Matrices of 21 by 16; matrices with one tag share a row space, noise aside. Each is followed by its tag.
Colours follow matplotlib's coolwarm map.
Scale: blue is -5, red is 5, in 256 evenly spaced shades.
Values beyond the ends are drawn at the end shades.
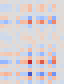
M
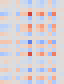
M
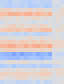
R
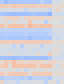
R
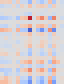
M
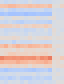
R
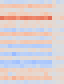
R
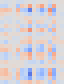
M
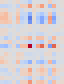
M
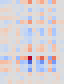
M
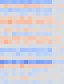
R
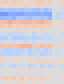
R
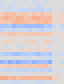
R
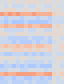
R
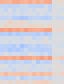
R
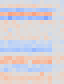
R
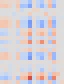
M
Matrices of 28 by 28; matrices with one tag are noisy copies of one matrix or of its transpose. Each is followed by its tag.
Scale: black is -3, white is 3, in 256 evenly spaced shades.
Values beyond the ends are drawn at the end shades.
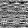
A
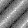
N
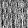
A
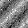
N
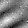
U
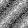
N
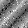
N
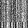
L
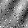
U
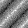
N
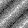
N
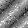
N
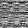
A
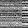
L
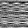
A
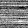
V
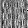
A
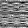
A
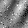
U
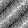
N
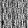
A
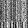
L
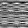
A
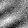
U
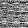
A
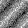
N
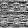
A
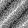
N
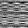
A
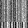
L
